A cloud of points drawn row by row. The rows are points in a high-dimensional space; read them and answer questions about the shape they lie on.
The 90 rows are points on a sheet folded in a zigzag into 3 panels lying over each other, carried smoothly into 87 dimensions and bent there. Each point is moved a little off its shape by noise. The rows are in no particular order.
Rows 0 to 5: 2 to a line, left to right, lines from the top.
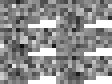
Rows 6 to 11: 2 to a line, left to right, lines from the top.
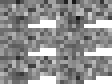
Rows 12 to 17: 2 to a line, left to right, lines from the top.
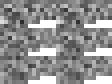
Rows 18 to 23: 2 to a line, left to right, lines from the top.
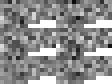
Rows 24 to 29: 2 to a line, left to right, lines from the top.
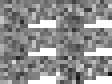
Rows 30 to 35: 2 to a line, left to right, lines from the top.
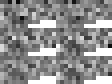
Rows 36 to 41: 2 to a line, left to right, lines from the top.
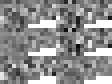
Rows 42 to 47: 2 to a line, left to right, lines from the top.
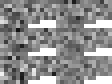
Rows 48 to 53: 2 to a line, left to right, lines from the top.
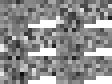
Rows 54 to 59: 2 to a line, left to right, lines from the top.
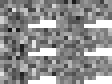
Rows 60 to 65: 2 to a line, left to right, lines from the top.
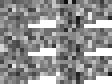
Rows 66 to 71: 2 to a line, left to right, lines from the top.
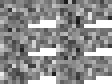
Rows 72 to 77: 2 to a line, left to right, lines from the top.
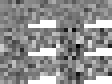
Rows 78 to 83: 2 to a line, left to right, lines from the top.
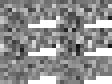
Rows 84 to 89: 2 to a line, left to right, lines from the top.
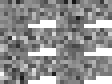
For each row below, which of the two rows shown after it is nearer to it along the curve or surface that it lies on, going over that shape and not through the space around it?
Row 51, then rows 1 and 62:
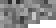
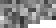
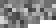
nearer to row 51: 1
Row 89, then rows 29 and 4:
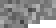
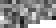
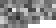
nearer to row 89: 29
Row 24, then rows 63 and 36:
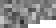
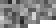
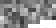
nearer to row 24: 63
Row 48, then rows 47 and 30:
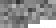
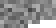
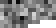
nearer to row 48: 30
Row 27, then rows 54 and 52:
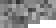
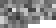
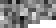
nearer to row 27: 52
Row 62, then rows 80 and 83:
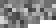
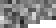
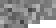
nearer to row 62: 80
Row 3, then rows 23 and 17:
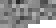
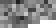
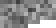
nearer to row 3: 17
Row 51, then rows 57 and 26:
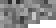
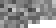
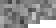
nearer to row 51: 26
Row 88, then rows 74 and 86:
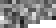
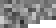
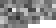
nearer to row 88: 74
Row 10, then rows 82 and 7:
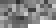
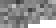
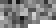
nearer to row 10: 82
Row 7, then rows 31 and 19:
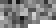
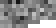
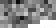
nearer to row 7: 31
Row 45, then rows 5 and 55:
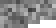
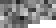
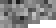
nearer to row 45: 55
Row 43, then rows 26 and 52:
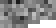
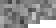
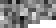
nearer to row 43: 52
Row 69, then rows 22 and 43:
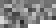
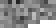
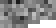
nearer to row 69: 22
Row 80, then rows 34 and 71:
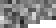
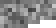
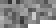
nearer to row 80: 71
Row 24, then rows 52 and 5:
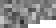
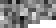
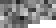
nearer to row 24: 52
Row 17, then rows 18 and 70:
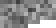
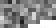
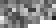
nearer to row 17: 18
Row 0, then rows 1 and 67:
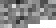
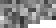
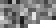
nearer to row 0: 1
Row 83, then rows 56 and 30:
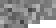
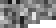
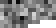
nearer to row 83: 56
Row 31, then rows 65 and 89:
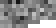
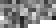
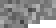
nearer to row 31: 65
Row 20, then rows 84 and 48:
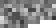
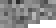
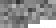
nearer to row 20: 48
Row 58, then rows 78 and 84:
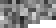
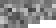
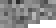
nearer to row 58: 78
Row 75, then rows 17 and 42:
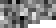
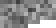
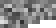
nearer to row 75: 17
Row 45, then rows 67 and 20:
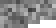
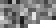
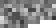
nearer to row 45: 20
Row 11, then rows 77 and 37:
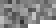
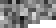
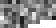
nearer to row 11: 37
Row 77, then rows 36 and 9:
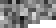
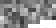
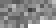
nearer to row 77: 36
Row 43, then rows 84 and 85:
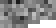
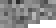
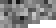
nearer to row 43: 85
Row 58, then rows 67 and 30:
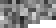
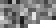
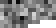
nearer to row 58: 30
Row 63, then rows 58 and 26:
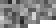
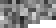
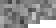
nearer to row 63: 26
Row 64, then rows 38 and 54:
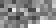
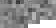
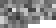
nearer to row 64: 54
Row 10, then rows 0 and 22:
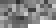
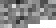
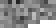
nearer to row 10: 0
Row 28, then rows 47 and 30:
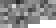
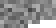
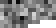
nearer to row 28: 30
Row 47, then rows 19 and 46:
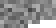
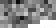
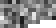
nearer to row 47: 46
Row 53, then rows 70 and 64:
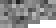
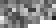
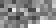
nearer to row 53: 64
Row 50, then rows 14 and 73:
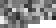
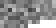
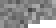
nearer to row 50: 14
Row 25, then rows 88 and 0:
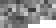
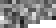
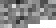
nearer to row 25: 0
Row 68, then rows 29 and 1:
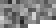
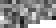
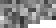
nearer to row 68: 29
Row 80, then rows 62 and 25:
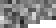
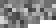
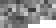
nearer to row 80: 62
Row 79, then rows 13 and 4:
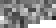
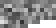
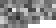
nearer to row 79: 13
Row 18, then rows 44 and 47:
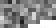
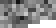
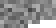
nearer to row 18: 47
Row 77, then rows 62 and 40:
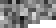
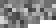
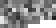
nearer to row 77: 62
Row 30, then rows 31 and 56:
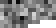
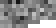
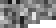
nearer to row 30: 31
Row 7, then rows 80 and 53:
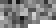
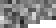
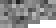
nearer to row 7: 53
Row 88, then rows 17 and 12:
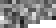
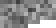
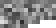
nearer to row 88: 12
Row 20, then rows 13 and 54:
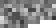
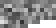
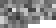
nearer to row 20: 13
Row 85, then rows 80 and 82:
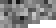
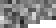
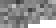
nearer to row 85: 82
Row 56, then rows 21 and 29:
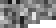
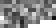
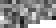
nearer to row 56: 29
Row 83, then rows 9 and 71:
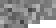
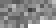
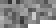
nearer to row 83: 71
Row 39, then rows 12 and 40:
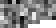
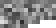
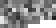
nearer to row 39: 12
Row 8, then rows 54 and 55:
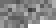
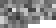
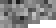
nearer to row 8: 55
